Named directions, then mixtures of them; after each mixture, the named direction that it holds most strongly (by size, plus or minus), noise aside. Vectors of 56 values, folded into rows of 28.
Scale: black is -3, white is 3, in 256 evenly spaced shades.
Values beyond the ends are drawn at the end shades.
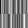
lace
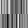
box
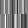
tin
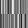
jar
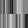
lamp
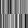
jar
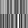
jar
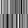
box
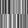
box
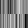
lamp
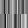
tin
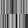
lamp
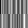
lace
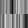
lamp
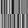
jar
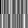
lace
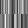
tin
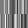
tin
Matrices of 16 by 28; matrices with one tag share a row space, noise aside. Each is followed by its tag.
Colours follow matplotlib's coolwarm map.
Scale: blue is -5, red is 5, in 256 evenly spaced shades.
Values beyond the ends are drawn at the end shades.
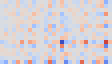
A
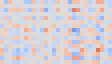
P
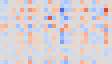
A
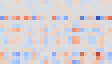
P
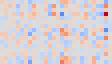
A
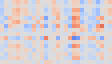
P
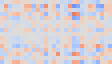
P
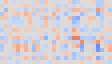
P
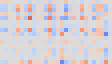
A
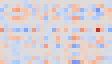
P
